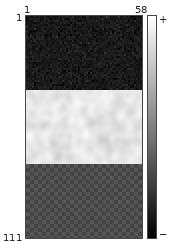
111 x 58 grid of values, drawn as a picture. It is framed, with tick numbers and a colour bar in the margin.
It is made of 3 by 1 panels. Panel 1,1: very low, fine-grained, faint in contrast. Panel 2,1: very high, blotchy, faint in contrast. Panel 3,1: low, checkered, faint in contrast.
